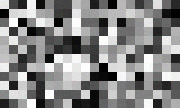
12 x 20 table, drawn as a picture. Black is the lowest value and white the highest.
The values spread evenly over their range. The top left is the roughest part. Neither half mirrors the other.
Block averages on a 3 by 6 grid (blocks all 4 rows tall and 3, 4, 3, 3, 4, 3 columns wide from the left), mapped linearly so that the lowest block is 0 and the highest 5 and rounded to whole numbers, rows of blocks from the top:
3 3 5 2 4 0 / 4 3 4 4 5 4 / 4 2 4 0 4 3
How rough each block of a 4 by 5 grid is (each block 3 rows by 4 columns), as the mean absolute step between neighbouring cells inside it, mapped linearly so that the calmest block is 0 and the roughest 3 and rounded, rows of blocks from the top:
3 1 1 1 1 | 2 0 1 0 1 | 2 1 1 2 1 | 2 1 1 0 1
